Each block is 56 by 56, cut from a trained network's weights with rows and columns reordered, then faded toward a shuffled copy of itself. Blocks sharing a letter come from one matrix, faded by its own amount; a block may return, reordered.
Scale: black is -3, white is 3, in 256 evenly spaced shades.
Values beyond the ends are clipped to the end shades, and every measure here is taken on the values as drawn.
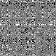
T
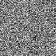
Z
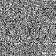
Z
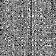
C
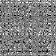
T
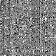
C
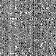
C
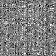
C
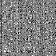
C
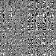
T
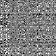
T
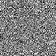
Z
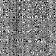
C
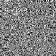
Z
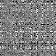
T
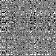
T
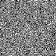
Z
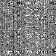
C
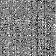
C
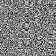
Z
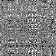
T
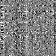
C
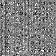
C
